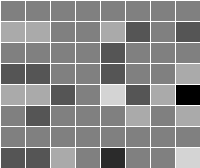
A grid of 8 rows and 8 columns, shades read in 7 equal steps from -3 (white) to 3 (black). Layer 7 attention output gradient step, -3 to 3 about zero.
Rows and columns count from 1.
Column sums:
0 1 0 0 1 1 -1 0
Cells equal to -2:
2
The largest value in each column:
1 1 1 0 2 1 0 3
